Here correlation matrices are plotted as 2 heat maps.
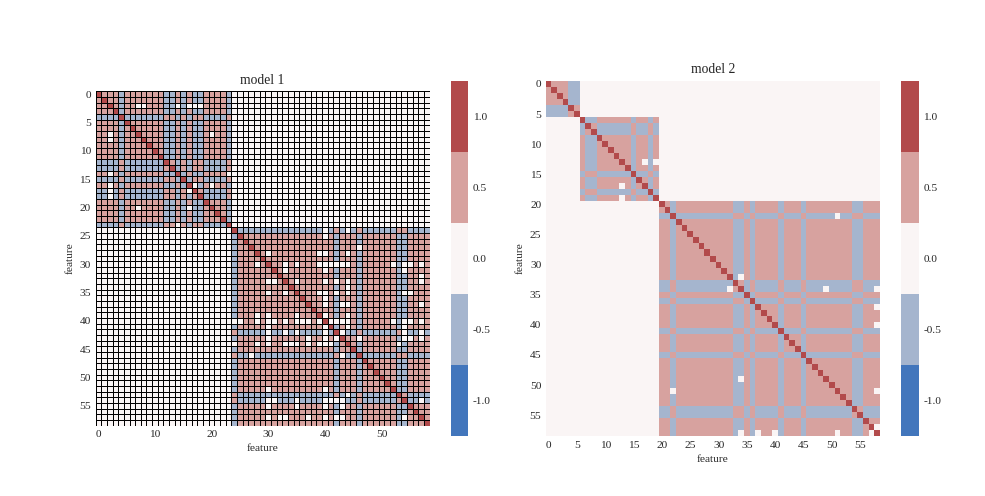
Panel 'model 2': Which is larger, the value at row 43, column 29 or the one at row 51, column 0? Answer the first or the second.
the first
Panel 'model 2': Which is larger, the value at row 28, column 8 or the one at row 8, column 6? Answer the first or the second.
the first
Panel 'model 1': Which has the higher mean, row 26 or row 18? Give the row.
26
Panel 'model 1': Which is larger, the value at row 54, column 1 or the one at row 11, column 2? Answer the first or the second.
the second
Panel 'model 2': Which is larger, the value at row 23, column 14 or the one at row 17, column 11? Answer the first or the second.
the second
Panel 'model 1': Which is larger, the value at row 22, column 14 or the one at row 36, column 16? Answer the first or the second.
the first
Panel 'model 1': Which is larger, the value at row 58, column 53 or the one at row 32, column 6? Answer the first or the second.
the second
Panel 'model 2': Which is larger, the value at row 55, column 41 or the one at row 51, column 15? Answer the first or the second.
the first
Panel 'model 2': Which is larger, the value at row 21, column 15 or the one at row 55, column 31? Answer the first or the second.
the first
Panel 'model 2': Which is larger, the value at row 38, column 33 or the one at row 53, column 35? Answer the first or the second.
the second
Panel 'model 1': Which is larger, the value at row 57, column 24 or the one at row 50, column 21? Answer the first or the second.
the second
